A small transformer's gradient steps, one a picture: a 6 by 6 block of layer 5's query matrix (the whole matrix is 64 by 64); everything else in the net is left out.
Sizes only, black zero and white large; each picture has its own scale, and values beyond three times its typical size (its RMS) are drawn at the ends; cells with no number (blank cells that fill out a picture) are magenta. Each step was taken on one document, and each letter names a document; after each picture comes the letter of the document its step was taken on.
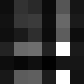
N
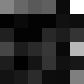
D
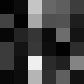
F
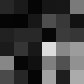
D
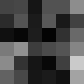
D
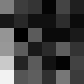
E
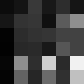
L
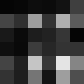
F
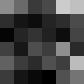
D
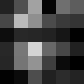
N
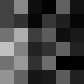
E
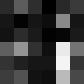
N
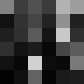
F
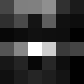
N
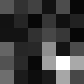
F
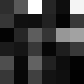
L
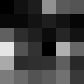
E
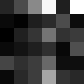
D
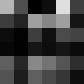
F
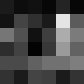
L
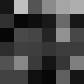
F
